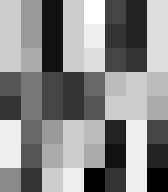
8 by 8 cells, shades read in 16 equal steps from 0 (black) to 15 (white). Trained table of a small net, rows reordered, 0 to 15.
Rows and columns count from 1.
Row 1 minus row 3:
0 -1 0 0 2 0 -1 0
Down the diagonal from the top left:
12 9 1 3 5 2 14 0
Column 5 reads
15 14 13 6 5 11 10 0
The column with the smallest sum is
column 6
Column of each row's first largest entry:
5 5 5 7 6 1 1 4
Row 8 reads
8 3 12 14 0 3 14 0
